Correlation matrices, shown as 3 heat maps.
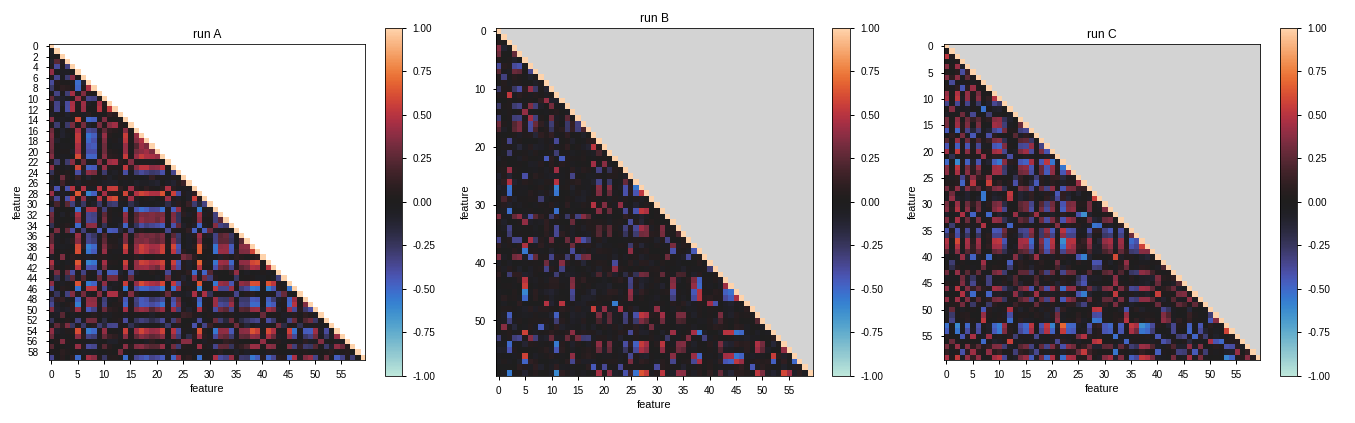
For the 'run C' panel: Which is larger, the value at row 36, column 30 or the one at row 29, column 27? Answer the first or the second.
the second
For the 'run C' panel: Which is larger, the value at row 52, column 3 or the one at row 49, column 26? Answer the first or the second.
the first
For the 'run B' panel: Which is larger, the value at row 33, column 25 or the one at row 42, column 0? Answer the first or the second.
the second
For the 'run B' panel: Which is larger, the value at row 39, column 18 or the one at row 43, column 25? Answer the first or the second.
the first
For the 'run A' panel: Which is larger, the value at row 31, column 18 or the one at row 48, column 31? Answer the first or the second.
the second
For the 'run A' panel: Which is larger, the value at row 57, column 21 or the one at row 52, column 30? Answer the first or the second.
the first
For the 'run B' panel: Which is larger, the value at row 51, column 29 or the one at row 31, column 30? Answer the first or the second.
the first
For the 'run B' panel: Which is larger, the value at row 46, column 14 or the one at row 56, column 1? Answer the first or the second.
the second
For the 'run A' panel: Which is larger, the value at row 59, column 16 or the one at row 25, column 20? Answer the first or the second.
the second
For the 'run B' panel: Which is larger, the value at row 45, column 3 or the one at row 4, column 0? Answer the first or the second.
the second
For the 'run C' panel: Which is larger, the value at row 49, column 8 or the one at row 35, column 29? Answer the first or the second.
the second
